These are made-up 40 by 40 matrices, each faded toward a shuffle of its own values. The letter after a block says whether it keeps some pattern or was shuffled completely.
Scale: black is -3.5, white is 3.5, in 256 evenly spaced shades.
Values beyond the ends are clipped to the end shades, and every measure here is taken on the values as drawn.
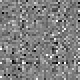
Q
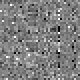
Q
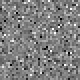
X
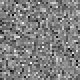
X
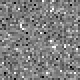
X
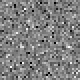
X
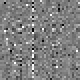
Q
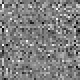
Q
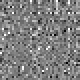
Q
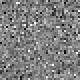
X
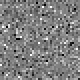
X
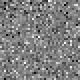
X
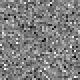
X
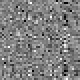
Q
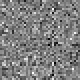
Q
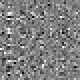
Q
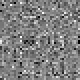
Q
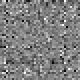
Q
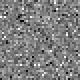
X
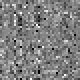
Q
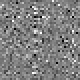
Q
